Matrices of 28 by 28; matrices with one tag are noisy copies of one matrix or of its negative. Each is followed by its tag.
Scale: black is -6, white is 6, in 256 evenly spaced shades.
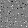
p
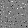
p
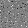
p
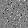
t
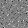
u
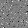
u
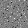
t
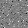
u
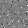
u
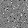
t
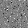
t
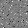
u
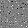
p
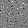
p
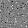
p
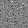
p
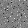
t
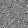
u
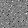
u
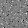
u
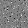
t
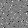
u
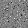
t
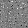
p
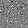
p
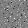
t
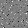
u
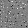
p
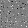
p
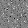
t
